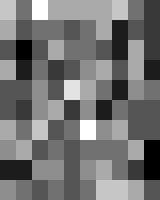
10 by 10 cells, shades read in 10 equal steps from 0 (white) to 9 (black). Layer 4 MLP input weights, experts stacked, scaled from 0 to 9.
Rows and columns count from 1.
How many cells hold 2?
5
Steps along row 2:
up down same up down down up down up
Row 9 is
8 8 4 4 6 4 3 5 7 9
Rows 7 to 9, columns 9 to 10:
6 6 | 3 9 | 7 9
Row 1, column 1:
2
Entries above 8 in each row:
0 0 1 0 0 0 0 1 1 0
